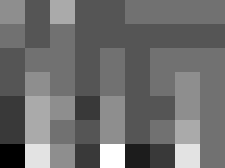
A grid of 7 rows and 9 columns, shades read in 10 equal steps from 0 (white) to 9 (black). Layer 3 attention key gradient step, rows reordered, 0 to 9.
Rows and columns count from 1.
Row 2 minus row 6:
-2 3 0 0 2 0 1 3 1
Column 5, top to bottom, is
6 6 5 5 4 4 0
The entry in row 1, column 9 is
5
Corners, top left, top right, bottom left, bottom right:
4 5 9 5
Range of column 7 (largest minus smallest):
2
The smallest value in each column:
4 1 3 6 0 5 5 1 5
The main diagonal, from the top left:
4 6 5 6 4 6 7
